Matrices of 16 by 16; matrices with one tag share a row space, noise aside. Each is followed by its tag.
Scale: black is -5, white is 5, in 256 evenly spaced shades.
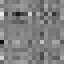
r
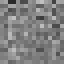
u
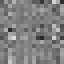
u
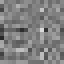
r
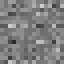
u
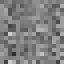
u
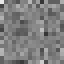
r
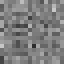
r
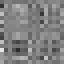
r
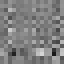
u
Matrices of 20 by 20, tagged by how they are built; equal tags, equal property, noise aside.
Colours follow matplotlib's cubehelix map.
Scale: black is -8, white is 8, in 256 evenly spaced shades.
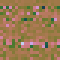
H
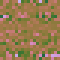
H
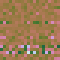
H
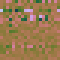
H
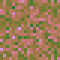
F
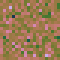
F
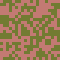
F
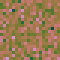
F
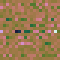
H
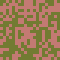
F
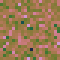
F
